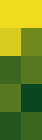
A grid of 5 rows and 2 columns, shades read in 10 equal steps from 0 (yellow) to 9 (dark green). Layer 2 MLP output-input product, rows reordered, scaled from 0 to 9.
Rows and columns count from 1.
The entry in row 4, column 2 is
9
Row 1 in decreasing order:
0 0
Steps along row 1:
same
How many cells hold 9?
1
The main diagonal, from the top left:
0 5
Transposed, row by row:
0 1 7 6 8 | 0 5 6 9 7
